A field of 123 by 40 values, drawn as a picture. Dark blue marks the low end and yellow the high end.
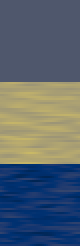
It is made of 3 by 1 panels. Panel 1,1: low, flat. Panel 2,1: high, streaked across, faint in contrast. Panel 3,1: very low, streaked across, faint in contrast.
